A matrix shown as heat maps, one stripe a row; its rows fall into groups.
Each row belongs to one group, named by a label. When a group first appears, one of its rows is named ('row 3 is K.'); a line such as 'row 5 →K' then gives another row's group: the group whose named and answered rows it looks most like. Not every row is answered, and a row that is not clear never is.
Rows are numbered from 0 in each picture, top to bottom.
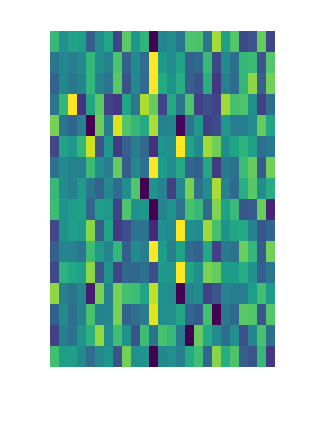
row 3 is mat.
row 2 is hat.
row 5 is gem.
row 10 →hat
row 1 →hat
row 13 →hat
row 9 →gem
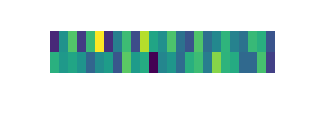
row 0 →mat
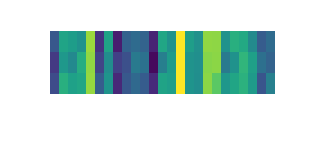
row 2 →gem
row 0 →gem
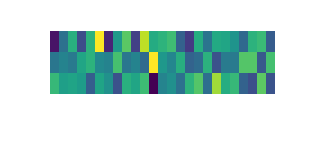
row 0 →mat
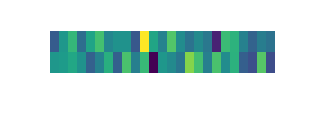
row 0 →mat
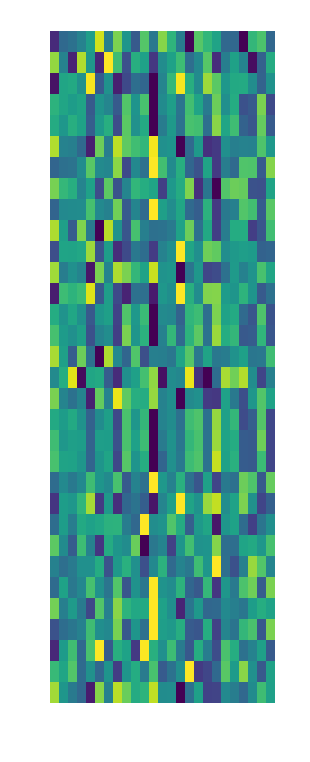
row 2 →gem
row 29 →mat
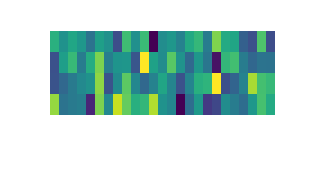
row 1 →mat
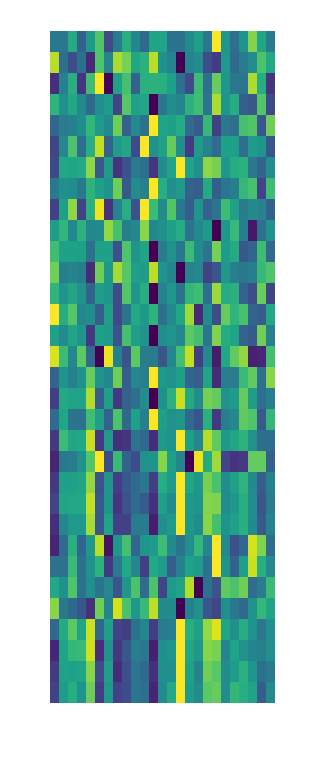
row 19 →gem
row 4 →hat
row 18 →hat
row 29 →gem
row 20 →mat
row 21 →gem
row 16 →hat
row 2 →mat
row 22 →gem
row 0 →mat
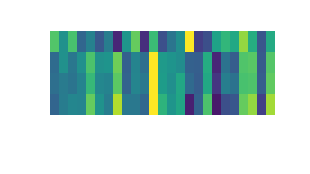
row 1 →hat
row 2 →hat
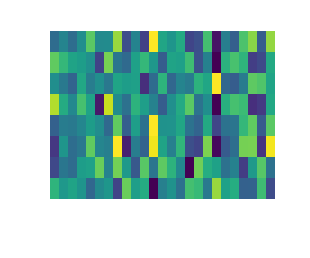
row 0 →hat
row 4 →hat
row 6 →mat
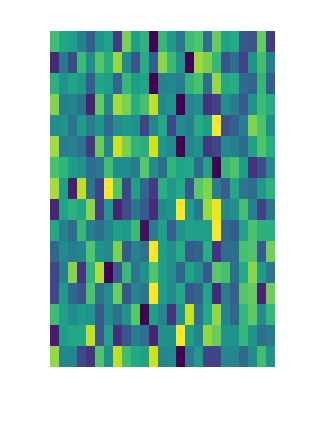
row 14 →gem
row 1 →mat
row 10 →hat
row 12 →hat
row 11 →mat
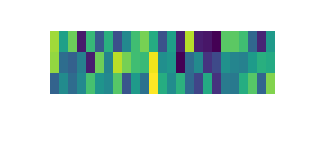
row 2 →hat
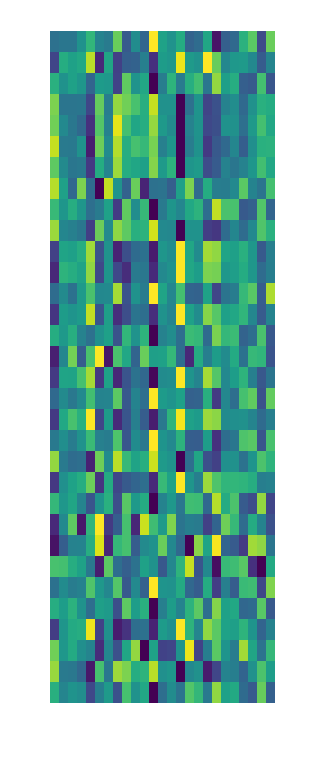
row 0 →hat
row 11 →gem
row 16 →gem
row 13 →gem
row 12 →hat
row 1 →gem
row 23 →mat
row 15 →mat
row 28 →gem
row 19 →hat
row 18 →gem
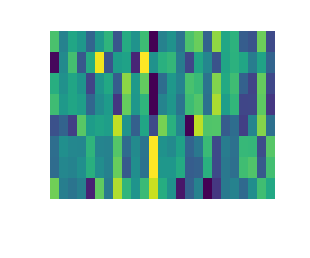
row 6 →hat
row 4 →mat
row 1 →mat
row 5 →hat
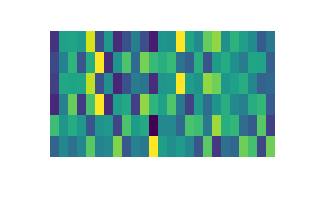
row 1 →mat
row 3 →mat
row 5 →hat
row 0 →gem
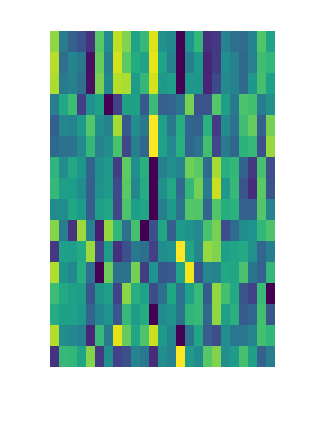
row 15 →gem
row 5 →hat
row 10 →gem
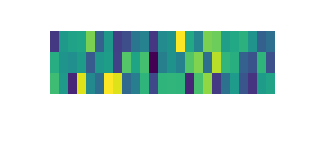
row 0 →gem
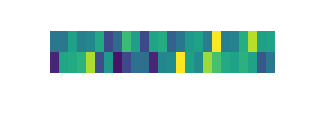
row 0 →mat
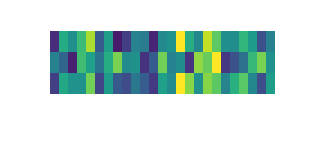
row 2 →gem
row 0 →gem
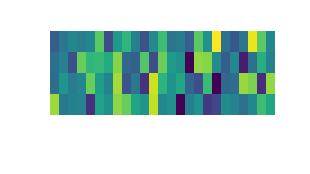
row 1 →mat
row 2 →hat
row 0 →mat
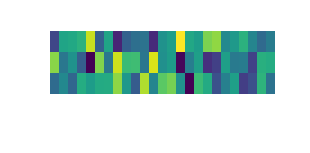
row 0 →gem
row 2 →mat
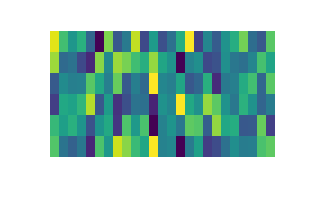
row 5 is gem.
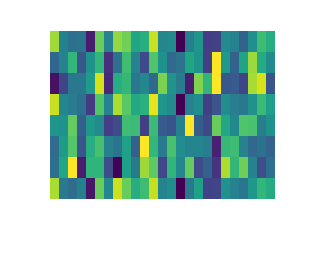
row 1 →mat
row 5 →mat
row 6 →mat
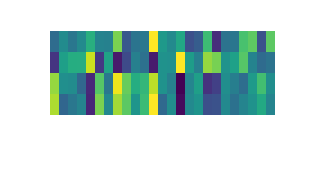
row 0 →hat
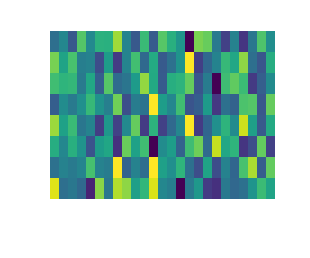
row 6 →hat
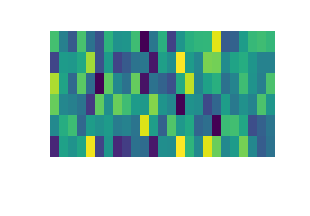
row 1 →gem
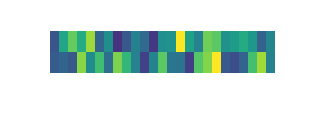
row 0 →gem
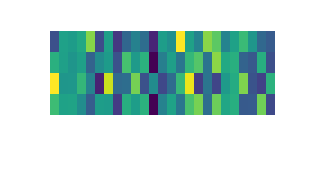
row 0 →gem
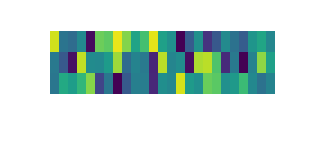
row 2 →gem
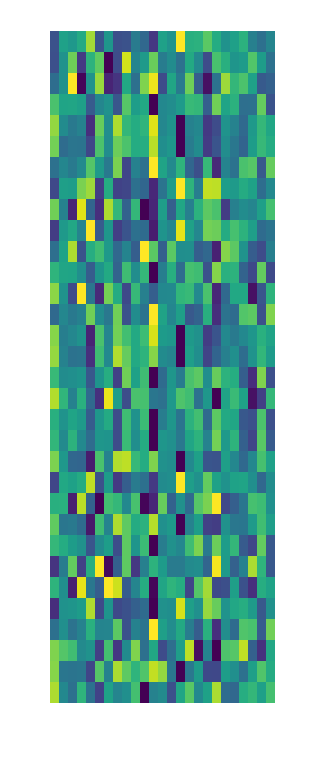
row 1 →mat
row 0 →gem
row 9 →gem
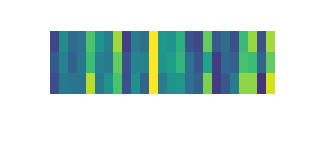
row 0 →hat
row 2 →hat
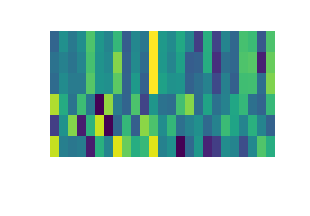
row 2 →hat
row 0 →hat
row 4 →mat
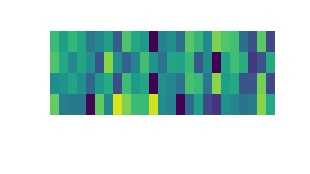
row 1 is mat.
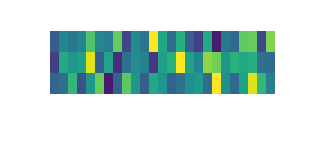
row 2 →mat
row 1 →gem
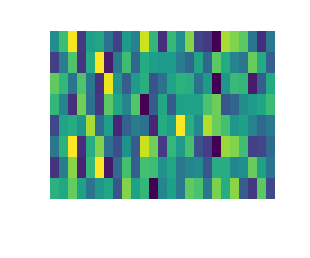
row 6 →mat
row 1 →mat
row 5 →mat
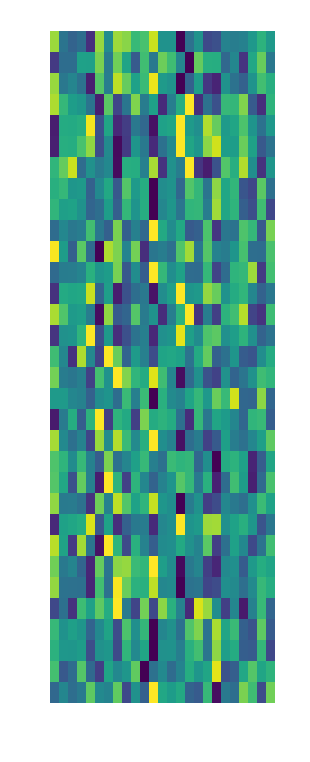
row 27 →mat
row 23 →gem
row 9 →hat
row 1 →mat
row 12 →gem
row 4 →gem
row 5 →gem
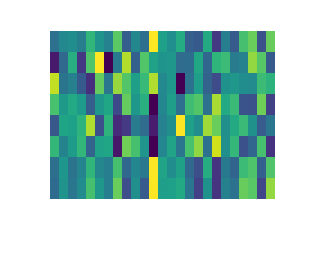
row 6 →hat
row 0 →hat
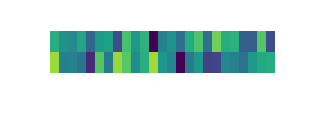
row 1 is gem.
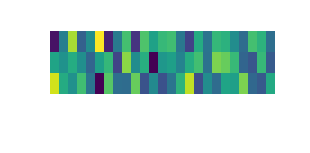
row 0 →mat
